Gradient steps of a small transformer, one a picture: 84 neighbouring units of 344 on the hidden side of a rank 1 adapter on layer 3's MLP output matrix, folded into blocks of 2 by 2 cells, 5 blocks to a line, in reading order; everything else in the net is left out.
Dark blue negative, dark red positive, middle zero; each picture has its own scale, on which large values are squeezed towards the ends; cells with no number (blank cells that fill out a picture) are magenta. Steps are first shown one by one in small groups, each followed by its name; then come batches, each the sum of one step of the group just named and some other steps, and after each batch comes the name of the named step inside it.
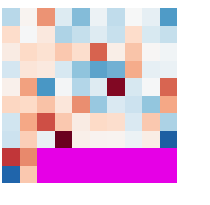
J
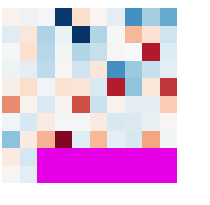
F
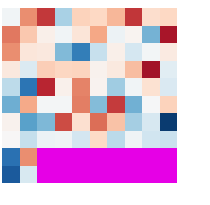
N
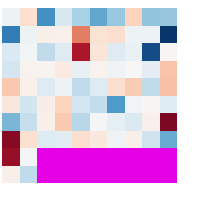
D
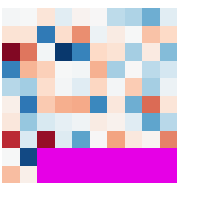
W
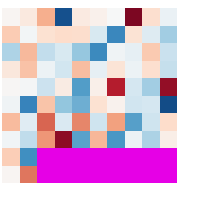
J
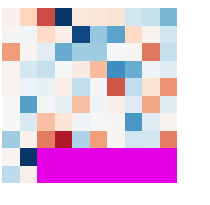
F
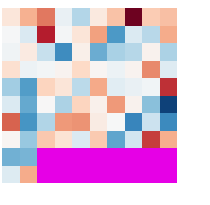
N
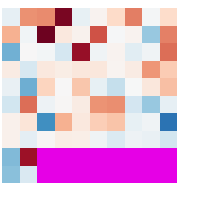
N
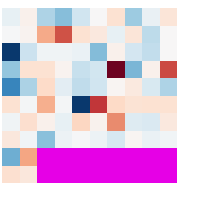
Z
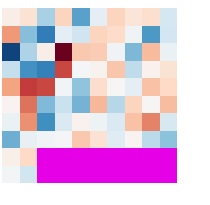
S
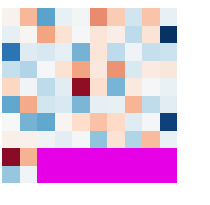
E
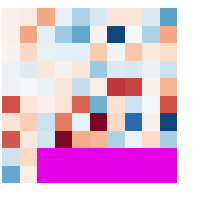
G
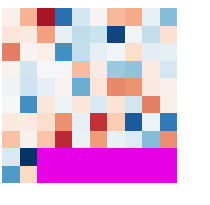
G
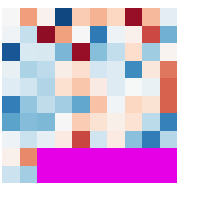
E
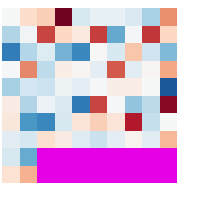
Z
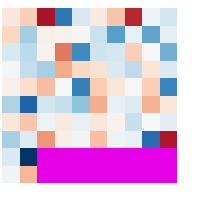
S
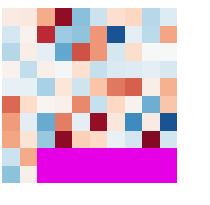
G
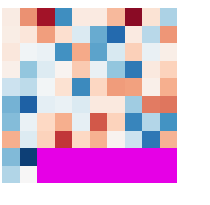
G
